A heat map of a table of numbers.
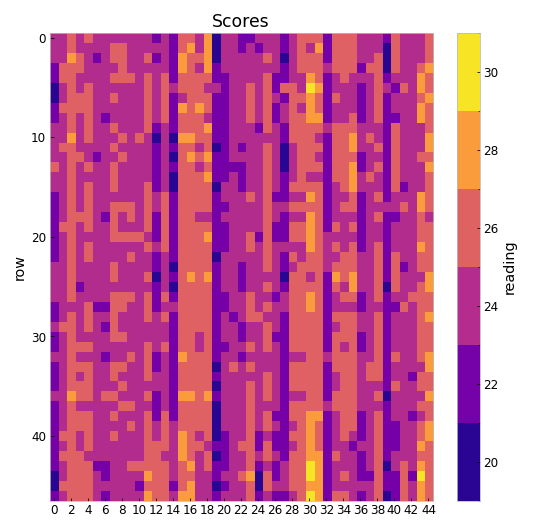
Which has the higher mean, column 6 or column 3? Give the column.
3
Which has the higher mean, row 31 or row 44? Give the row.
44
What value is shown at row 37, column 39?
22
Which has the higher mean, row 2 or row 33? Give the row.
33
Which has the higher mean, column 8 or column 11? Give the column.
11
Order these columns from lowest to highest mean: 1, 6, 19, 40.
19, 6, 40, 1
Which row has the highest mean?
36
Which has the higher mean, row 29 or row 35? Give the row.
35
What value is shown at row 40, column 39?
22
